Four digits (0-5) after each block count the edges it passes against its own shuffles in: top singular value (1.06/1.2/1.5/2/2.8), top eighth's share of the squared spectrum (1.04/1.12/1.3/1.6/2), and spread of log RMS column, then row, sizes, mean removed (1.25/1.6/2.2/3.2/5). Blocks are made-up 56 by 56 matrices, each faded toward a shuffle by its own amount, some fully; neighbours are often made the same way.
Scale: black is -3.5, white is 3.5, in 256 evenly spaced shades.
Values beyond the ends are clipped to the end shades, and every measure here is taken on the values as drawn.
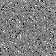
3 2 0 0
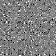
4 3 1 1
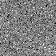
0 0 0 0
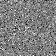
0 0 0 0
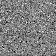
0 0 0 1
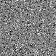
0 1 0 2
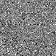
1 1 0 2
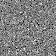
0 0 0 0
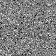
0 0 0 1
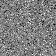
0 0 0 0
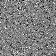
0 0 0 0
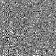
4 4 2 2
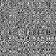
4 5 3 3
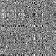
4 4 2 2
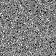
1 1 0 0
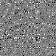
3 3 1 2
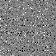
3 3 1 2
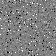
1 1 0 0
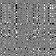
4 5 3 3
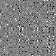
4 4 2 2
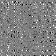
4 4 2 2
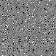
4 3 2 2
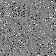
1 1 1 0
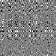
4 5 3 3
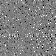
3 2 1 0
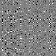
4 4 3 2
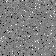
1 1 0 0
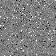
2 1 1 0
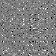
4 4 2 2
